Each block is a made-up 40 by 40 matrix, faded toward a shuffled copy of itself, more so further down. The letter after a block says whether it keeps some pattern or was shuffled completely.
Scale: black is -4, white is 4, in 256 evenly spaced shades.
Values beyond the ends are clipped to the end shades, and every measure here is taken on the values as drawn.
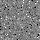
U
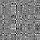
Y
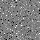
U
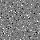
U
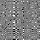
Y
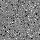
U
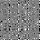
Y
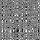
Y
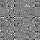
Y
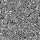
U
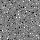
U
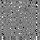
Y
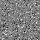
U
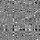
Y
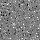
U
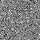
U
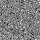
U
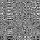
Y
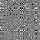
Y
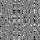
Y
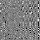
Y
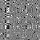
Y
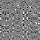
Y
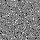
U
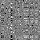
Y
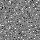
U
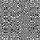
Y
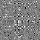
Y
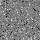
U
